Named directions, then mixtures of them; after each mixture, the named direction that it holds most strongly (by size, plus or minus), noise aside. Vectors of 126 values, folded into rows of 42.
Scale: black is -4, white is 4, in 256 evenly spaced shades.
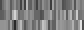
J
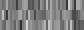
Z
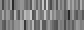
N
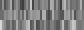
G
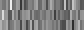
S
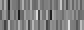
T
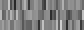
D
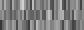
G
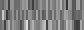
Z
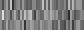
N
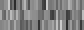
D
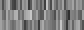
D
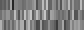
N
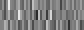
T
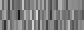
T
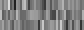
D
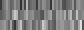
J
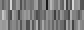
S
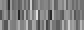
T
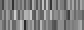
N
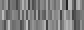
Z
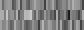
D
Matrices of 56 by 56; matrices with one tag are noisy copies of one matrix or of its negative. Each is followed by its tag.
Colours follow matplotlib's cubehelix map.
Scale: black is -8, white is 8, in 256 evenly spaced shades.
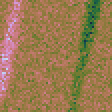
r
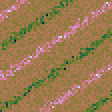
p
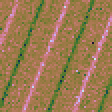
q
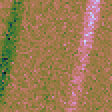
r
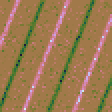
q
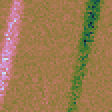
r
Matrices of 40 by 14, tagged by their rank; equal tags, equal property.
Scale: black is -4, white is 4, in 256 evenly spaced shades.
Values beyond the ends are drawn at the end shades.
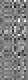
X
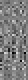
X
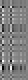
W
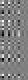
W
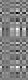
W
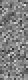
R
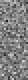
R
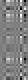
W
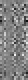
X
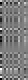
W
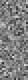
R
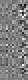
X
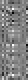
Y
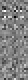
X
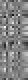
Y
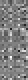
X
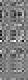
Y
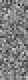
R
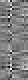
Y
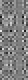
Y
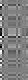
W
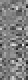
X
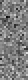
R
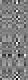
Y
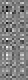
Y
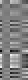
W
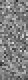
R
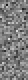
R
